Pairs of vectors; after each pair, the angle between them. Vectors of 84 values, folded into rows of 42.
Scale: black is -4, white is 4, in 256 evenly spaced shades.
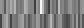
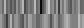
nearly opposite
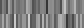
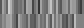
partly aligned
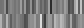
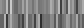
partly opposed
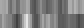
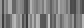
partly opposed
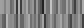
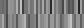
partly opposed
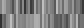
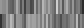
nearly parallel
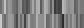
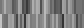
nearly parallel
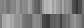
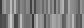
orthogonal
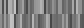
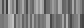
nearly parallel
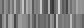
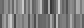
nearly parallel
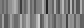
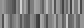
nearly opposite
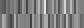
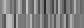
nearly opposite
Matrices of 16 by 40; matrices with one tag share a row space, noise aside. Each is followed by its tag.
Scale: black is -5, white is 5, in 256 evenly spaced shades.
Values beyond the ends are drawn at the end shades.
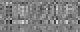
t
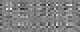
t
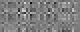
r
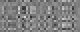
r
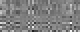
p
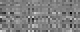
p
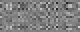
t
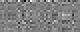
r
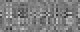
t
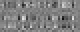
r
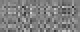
r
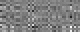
p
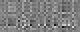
r
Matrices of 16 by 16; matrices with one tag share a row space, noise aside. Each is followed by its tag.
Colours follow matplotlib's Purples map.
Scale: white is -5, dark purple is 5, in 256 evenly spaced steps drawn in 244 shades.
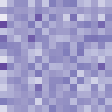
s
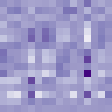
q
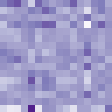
q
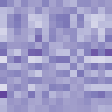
s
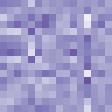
q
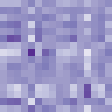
q
